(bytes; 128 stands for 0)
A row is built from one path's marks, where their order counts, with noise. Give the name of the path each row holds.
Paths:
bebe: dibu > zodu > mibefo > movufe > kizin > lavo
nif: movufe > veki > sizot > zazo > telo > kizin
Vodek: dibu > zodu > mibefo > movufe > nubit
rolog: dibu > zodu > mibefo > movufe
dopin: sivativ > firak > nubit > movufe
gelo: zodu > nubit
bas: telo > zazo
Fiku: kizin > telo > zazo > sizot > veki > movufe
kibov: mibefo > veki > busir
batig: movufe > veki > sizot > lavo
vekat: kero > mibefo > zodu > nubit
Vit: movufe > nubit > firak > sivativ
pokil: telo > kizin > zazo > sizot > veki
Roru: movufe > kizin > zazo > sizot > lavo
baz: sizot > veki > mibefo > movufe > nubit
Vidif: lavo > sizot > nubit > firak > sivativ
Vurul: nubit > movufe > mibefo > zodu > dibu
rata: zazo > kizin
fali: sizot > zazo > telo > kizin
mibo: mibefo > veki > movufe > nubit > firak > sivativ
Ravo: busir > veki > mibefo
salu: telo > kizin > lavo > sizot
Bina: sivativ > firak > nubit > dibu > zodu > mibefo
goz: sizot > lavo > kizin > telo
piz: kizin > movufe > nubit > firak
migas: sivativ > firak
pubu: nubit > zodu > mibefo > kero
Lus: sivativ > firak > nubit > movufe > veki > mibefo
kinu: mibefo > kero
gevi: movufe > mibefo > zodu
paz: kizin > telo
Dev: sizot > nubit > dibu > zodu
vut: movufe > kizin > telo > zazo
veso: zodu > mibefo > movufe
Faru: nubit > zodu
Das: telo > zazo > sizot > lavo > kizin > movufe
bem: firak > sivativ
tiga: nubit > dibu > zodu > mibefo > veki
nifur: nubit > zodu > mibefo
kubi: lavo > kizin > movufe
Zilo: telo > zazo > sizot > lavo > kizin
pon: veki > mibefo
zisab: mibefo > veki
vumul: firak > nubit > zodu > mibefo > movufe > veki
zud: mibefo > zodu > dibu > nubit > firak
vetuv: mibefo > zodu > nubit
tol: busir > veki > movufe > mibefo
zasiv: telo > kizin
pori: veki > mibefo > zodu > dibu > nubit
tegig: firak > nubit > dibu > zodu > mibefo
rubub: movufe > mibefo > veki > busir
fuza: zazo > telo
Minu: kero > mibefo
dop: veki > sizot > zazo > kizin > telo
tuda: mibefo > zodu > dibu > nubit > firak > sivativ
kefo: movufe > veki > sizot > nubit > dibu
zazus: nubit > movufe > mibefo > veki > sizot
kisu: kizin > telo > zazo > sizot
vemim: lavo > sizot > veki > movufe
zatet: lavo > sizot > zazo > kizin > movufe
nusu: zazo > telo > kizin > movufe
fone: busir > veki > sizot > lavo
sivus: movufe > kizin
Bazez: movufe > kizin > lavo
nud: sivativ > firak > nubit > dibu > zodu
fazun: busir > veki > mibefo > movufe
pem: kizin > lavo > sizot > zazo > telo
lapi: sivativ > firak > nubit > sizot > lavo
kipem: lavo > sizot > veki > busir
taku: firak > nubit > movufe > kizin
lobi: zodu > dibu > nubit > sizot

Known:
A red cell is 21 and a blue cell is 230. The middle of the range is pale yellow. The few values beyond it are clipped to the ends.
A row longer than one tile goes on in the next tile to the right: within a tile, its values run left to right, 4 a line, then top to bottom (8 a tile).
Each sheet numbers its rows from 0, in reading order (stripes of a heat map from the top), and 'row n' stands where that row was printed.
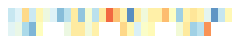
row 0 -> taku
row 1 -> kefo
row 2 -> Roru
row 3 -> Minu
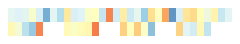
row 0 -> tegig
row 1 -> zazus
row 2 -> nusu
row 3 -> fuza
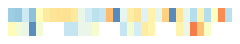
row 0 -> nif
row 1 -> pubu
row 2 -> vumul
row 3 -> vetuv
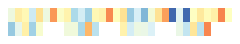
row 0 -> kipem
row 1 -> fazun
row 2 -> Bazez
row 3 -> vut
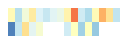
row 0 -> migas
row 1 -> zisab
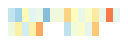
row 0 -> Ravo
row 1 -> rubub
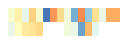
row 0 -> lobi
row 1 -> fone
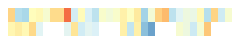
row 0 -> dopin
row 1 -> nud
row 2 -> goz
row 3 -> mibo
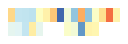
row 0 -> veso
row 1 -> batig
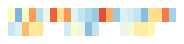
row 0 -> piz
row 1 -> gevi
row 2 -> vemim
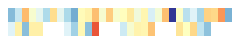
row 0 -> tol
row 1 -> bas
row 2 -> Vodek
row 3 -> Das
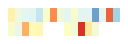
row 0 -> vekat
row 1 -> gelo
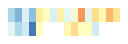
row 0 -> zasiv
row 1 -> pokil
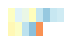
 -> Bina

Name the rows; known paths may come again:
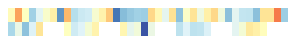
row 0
tiga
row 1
bebe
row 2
fali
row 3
sivus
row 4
vemim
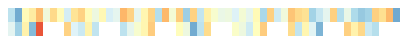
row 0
bas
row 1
fuza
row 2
kibov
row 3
lapi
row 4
mibo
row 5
paz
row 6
zatet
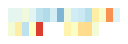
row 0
pon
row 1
Fiku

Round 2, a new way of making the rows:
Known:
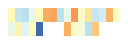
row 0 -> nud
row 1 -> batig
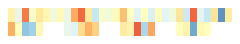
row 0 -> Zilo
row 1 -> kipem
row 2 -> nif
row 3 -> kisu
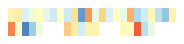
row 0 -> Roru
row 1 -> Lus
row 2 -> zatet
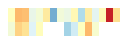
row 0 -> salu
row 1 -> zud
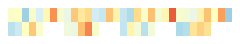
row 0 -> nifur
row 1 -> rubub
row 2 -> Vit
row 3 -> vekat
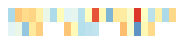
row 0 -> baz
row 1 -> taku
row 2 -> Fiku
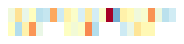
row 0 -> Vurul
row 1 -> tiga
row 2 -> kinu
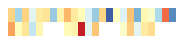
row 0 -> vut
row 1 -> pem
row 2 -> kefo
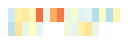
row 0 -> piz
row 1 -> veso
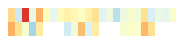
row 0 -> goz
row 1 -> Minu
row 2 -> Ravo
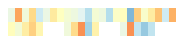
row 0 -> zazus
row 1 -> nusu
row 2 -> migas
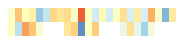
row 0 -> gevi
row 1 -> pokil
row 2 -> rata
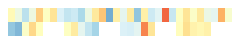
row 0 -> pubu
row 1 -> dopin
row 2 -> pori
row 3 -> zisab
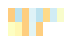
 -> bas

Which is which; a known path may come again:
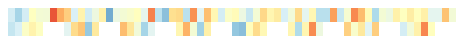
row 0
tuda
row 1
fali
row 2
sivus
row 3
zasiv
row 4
pubu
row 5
Vurul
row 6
vemim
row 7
kibov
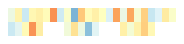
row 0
vetuv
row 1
bem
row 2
zazus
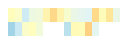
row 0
Faru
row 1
gelo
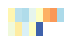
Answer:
nud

